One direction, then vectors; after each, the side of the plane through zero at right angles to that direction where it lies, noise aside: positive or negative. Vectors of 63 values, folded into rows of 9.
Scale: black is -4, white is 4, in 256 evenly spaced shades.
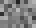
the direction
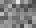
negative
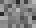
positive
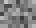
positive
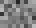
positive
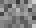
positive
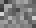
negative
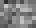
negative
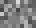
negative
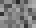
positive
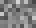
negative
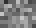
negative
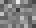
negative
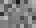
positive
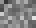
negative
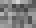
negative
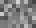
negative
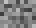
positive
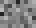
positive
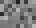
positive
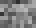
positive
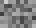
positive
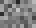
positive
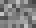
negative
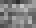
positive
